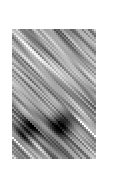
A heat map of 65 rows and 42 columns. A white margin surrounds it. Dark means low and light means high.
Neither half mirrors the other. No single row or column stands out from its neighbours. There are two dips. On average the colour sits 60% of the way up the scale. The ninth with the lowest average is the bottom middle. Streaks slant down to the right.
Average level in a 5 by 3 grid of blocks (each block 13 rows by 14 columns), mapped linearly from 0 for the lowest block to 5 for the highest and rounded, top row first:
4 4 4 | 4 5 5 | 4 4 3 | 1 0 3 | 2 1 3
